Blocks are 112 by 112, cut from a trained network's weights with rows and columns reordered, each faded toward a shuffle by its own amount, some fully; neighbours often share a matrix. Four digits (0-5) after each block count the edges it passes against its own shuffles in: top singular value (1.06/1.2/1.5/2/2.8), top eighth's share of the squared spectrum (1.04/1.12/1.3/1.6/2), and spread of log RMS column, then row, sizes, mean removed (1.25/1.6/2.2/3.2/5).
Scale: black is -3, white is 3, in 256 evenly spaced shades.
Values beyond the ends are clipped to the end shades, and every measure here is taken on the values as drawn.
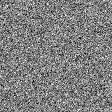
0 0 0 0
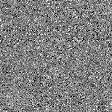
3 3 0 2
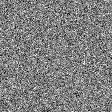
0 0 0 0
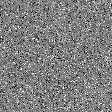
3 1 0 1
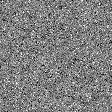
1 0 0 0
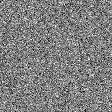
0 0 0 0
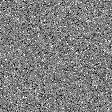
0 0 0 0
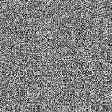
4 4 2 2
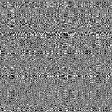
5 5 2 4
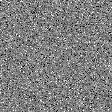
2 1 0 0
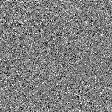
3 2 0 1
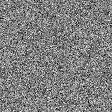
1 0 0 0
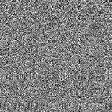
4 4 2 2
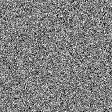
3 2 0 0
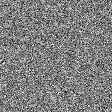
1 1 0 0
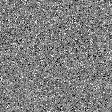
1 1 0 0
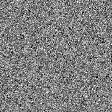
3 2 0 1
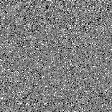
3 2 0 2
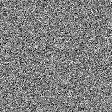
3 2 0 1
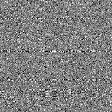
4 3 0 3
